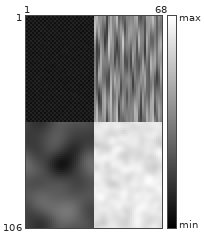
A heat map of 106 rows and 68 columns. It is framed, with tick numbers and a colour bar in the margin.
The table splits into 2 rows of 2 panels. Panel 1,1: very low, checkered, faint in contrast. Panel 1,2: middling, streaked downward, strong in contrast. Panel 2,1: low, smooth. Panel 2,2: very high, blotchy, faint in contrast.
